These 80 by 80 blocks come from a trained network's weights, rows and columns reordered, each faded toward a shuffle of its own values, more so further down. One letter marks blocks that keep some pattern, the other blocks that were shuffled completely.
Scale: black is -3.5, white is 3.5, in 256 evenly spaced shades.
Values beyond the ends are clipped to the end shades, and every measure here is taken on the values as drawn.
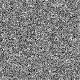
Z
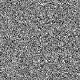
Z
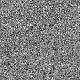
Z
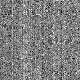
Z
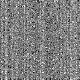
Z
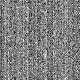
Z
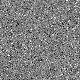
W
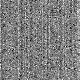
Z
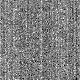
Z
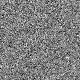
W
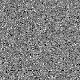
Z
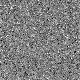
W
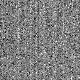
Z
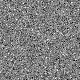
W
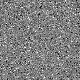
Z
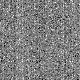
Z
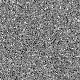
W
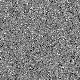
W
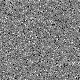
W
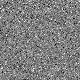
Z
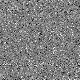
Z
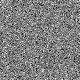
Z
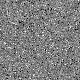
W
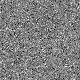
W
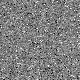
W
